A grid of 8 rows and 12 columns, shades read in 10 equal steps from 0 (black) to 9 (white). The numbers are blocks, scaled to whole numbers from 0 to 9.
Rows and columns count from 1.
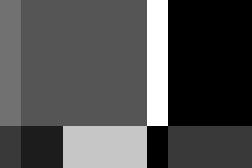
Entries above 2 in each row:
8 8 8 8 8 8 4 4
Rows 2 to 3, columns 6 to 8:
3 3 9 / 3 3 9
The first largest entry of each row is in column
8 8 8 8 8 8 4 4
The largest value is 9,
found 6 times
